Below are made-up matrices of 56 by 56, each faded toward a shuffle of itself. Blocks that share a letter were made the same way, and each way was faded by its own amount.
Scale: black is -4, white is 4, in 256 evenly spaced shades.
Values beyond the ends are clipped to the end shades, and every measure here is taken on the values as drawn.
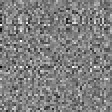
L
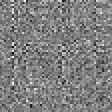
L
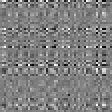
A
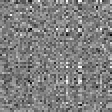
L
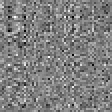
L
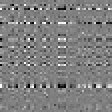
A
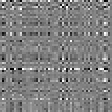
A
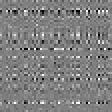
A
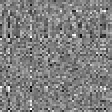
L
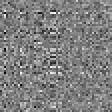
L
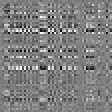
A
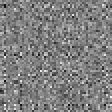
L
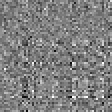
L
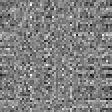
L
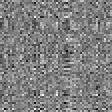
L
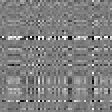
A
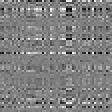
A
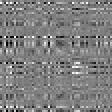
A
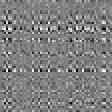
A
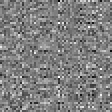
L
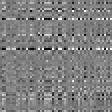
A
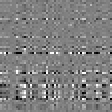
A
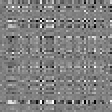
A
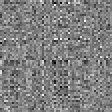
L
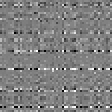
A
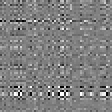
A
